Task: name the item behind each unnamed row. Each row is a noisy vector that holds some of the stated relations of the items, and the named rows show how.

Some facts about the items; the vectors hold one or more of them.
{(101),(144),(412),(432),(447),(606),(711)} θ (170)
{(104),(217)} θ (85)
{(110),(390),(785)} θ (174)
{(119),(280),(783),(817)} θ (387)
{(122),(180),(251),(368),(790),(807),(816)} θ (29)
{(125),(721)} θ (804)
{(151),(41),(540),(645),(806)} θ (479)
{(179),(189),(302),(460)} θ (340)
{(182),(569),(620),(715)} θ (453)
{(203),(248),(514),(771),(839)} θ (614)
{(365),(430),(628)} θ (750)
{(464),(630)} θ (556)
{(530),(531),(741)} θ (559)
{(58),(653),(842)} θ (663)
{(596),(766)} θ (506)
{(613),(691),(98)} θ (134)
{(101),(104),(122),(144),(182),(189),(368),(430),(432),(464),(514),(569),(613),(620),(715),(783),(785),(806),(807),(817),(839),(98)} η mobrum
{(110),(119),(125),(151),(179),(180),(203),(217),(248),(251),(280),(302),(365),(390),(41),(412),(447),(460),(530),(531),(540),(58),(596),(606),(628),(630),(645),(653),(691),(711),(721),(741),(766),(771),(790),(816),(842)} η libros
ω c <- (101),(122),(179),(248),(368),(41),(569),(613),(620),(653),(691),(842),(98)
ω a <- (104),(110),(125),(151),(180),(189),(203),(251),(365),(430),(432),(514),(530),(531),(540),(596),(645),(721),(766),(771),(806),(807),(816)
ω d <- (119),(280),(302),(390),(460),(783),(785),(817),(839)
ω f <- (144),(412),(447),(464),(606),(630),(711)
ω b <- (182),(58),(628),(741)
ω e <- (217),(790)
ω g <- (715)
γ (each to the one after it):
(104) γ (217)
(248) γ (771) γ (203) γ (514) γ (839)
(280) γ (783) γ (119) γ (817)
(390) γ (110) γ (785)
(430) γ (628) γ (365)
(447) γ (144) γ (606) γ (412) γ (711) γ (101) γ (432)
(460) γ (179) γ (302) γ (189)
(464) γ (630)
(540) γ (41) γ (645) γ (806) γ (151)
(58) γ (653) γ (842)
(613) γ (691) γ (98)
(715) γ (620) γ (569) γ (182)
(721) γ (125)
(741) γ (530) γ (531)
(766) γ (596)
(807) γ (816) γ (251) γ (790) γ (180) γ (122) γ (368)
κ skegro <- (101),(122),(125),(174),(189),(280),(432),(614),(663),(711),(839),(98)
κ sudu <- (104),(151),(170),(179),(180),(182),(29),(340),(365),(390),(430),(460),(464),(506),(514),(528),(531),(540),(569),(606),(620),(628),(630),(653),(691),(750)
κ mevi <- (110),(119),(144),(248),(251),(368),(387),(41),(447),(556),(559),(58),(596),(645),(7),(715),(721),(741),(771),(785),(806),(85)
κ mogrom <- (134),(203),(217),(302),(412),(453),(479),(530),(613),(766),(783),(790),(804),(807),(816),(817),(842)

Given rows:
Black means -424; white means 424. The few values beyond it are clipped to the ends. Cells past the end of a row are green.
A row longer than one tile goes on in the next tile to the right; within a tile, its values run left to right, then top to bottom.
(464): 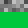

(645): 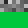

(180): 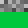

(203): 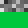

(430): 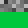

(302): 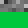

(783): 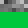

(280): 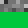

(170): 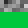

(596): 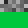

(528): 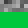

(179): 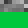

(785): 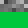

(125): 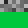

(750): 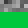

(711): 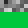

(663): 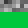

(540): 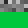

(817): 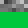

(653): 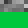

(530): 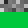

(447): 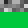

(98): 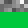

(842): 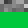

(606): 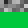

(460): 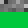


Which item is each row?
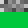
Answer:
(816)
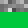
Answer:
(122)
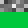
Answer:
(514)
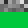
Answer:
(628)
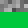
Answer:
(29)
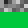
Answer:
(412)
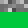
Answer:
(368)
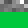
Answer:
(569)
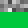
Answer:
(790)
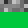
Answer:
(630)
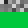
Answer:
(432)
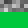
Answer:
(614)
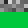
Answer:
(151)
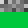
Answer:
(251)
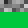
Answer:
(144)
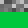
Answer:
(839)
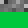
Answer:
(119)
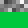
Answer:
(101)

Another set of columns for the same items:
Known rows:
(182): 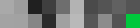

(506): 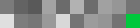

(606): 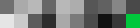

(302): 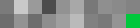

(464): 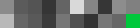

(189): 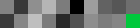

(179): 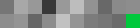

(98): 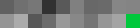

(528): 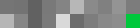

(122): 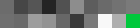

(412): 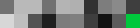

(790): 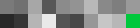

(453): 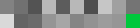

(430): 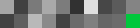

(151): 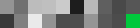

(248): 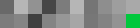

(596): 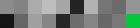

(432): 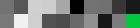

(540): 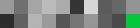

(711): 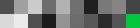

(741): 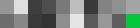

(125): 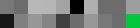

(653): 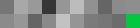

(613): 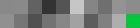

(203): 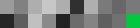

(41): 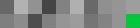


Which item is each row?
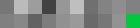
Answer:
(842)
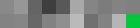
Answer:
(783)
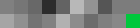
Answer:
(620)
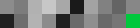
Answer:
(645)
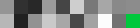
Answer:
(29)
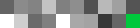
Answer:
(170)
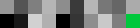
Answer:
(251)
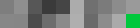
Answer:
(715)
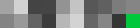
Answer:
(628)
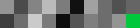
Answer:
(806)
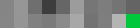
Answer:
(817)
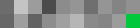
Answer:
(119)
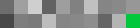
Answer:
(217)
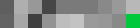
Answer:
(280)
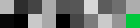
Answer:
(807)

